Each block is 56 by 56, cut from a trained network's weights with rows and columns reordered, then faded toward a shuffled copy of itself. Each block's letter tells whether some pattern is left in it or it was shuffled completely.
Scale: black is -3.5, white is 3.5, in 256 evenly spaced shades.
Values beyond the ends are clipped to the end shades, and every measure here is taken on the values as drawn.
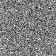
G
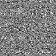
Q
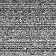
Q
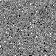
G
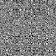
Q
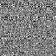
Q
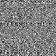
Q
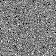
G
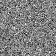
G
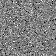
G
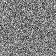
G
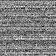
Q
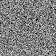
G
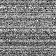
Q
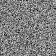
G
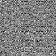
Q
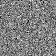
G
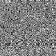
Q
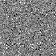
Q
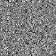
Q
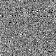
Q
